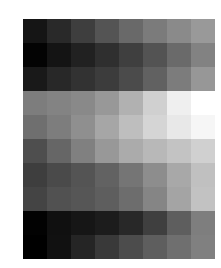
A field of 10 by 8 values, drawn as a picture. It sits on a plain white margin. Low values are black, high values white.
The ninth with the highest average is the middle right. The field climbs toward the right. No lone cell stands out from its neighbours. Streaks run across, left to right.
